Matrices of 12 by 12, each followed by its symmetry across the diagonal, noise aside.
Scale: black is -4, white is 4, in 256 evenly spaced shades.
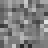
antisymmetric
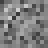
symmetric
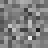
antisymmetric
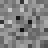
symmetric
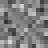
antisymmetric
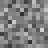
antisymmetric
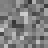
antisymmetric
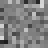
antisymmetric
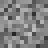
symmetric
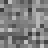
antisymmetric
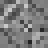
symmetric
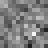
symmetric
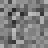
symmetric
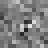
antisymmetric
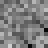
symmetric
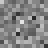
symmetric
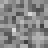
symmetric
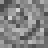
symmetric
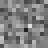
antisymmetric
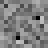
symmetric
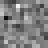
antisymmetric
